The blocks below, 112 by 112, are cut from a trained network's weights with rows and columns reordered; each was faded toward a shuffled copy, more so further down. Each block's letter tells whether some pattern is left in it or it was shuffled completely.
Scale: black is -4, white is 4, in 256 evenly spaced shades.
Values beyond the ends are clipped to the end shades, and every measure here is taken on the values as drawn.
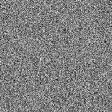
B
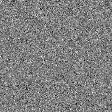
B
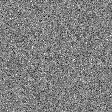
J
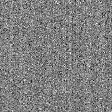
B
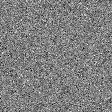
J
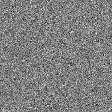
B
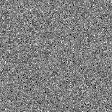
B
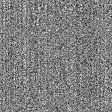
B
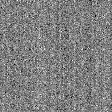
B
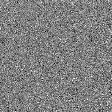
B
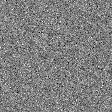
J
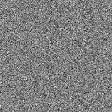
B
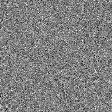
B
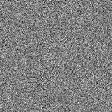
B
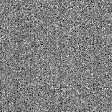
B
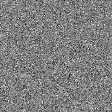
B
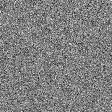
J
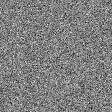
J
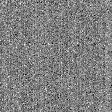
B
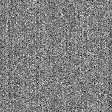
B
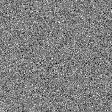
B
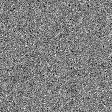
J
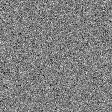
J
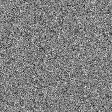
J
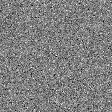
J
